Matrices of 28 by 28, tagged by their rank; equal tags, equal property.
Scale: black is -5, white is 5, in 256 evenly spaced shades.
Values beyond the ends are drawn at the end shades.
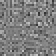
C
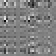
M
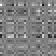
M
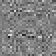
C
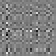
M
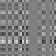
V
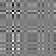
V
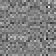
C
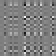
V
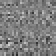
C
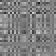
M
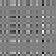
V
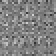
C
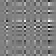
V
